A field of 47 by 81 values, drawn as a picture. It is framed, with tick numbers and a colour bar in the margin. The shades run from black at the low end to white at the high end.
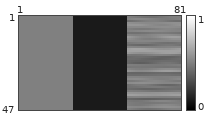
The table splits into one row of 3 panels. Panel 1,1: middling, flat. Panel 1,2: very low, flat. Panel 1,3: middling, streaked across.
